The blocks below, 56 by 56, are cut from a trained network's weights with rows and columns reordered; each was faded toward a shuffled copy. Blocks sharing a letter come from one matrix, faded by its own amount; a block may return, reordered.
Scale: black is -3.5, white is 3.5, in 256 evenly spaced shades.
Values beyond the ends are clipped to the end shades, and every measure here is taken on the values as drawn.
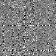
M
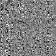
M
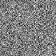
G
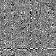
M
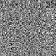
G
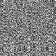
G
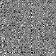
M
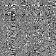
M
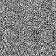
G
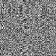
G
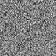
G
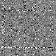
M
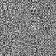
G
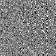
M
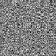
G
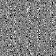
M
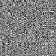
G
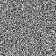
G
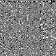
M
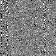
M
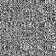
G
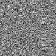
G
